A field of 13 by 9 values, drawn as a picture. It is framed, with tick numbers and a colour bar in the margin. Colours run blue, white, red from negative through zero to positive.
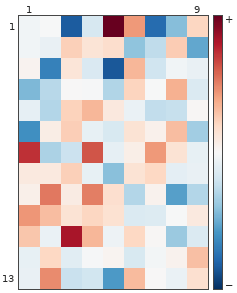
Mirror symmetry: none. Calmest part: bottom right. Average level on the scale: 50%. Roughest part: top middle.
